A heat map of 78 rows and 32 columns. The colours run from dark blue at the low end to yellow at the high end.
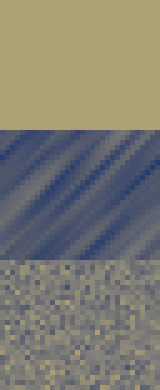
The table splits into 3 rows of 1 panel. Panel 1,1: high, flat. Panel 2,1: low, slanting up to the right. Panel 3,1: middling, fine-grained.
